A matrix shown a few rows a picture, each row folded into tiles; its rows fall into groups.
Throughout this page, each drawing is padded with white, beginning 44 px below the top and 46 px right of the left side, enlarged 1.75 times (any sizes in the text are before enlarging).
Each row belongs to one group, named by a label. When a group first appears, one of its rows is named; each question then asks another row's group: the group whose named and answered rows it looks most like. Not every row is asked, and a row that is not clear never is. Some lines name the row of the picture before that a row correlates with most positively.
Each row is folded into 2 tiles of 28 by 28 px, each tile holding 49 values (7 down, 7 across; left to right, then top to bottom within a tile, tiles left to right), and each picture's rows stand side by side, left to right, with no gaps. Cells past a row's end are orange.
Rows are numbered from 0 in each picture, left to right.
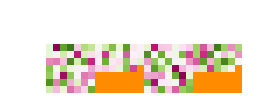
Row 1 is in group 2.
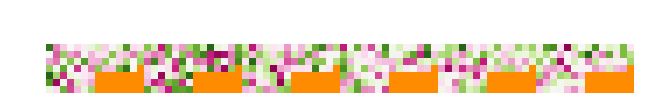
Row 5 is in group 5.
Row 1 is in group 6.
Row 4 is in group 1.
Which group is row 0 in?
2
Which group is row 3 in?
5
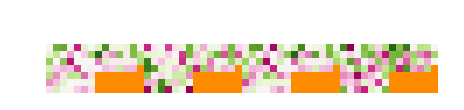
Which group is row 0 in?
5
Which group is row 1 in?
5
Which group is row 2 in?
5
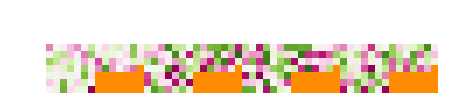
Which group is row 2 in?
6
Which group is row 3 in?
5
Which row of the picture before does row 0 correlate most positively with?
1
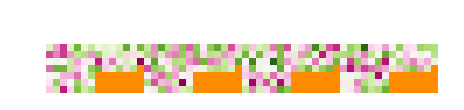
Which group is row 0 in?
6
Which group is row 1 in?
2
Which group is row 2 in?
2
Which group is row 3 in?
1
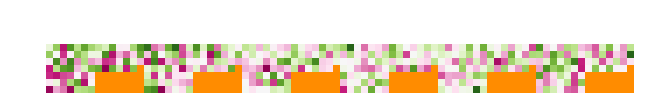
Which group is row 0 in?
6
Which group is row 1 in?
6
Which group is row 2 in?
1
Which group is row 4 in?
6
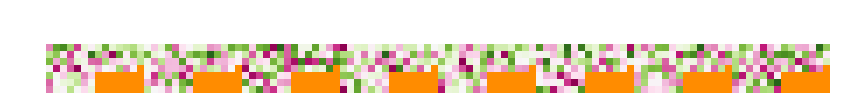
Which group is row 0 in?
5
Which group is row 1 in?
1
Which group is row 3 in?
5
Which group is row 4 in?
5
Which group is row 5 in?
6
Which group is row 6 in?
6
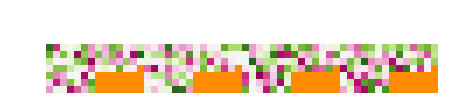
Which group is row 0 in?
2
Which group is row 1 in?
1
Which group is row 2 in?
6
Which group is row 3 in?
6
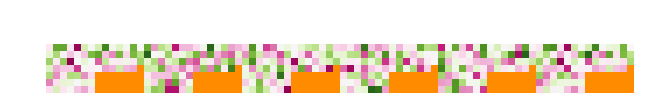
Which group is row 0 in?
5
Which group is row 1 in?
2
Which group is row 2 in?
5
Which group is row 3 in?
1
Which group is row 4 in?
5
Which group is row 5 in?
5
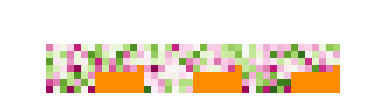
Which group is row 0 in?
5
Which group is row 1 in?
1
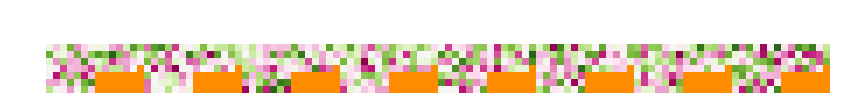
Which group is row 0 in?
1
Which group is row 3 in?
5
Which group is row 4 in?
2
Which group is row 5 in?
6
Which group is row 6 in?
2
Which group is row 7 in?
2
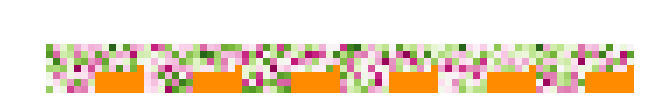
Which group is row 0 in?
2
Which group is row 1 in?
1
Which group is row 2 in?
6
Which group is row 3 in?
5
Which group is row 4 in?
1
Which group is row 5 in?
2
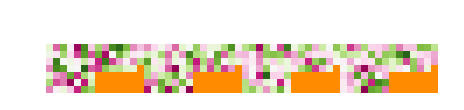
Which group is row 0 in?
2
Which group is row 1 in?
5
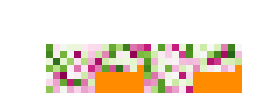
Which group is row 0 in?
2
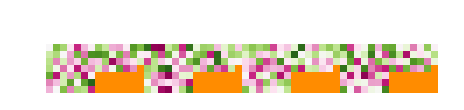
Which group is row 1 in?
6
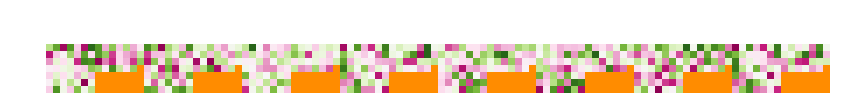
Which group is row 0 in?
6
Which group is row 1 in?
6
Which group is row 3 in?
5
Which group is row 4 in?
1
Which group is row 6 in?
6
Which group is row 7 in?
5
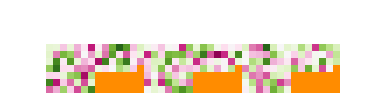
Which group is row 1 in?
6
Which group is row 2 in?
6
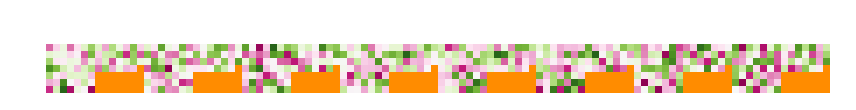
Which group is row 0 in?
5
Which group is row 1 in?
2
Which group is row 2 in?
6
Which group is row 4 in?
1
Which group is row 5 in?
1
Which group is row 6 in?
2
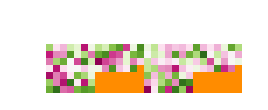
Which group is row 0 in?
6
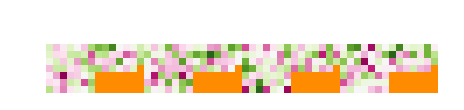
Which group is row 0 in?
6
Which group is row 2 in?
5
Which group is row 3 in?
5
